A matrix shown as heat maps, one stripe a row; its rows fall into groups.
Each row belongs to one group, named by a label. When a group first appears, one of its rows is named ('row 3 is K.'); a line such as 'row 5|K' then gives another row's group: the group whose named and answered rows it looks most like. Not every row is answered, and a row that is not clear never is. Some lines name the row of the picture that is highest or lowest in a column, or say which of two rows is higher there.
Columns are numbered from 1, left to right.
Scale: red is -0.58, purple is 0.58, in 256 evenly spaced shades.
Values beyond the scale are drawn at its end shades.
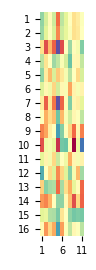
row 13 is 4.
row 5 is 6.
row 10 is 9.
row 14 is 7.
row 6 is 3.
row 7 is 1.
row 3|1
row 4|6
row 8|1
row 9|7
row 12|6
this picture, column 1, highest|12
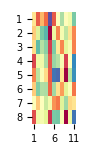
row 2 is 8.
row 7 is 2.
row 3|4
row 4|9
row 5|9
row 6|4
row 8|9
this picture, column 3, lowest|1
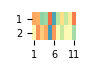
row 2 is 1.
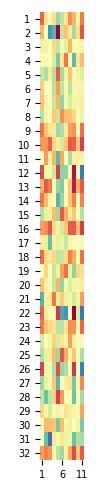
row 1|7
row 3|3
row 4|2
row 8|3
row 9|7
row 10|7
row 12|9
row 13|7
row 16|7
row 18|7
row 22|9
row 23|7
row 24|3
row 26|9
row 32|7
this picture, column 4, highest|2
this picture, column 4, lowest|21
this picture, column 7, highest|22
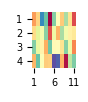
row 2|8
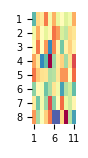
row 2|2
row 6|6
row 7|4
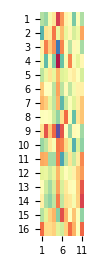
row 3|1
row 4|4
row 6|8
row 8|2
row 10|6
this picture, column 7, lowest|8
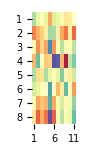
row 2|7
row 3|1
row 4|9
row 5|6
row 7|1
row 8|1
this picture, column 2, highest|4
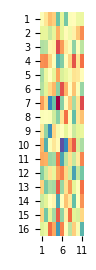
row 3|6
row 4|7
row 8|2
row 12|6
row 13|4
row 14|2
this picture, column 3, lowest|16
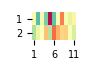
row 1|4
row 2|3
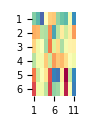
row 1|6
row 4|3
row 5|9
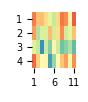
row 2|4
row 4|7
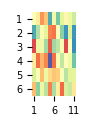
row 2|6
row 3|9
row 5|6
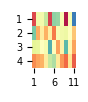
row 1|9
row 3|2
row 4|7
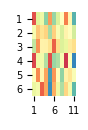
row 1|9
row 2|1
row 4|9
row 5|1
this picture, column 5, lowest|4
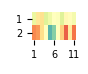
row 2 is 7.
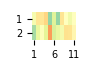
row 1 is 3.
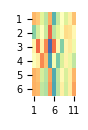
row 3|1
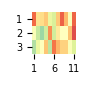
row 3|3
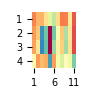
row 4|1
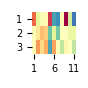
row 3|1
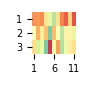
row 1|7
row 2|1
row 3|8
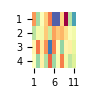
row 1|9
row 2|3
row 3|1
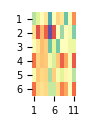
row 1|2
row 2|1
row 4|7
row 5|1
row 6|7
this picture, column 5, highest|2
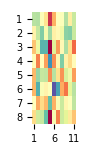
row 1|6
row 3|8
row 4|1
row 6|9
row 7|1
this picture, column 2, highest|6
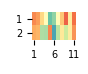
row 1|7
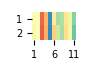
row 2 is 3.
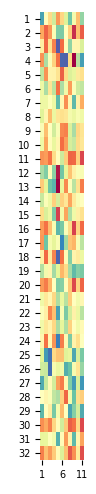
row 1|6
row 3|1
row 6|4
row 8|6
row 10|2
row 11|7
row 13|8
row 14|3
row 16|7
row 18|1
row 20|7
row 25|6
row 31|2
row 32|7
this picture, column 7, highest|4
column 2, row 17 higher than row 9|Yes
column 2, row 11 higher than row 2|Yes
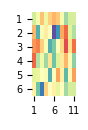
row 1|6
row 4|9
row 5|2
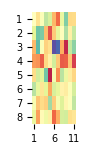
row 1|2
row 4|7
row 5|8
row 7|1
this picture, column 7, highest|3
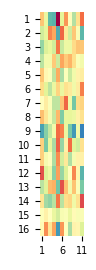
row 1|8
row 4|3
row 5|8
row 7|2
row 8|8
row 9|6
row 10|4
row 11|8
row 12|9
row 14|4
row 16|1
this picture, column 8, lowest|10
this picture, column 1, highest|9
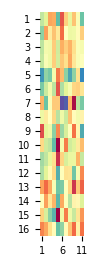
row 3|3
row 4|3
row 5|6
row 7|9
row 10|8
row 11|6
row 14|1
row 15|8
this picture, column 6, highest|7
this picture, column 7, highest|7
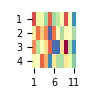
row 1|9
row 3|9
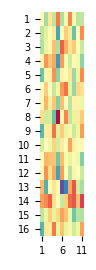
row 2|2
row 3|3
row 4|1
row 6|2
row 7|1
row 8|8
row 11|1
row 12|1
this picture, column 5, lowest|8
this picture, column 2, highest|13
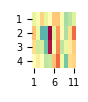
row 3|8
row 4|2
